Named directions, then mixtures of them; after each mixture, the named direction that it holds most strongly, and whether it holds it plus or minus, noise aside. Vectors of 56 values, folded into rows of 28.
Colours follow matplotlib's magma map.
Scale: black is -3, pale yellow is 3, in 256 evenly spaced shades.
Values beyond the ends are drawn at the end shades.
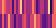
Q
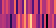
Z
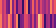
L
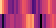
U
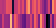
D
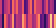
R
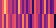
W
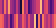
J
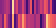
D, minus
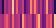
R, plus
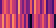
W, plus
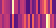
D, minus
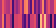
R, minus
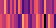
W, plus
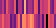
Z, plus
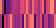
W, minus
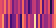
J, plus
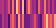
L, minus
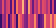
L, minus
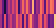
W, minus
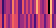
Q, minus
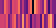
W, plus
